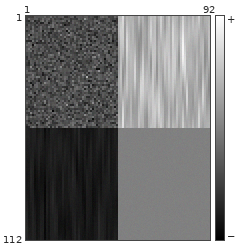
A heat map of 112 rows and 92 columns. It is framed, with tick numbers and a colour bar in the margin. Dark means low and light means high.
The table splits into 2 rows of 2 panels. Panel 1,1: low, fine-grained. Panel 1,2: high, streaked downward. Panel 2,1: very low, streaked downward, faint in contrast. Panel 2,2: middling, flat.
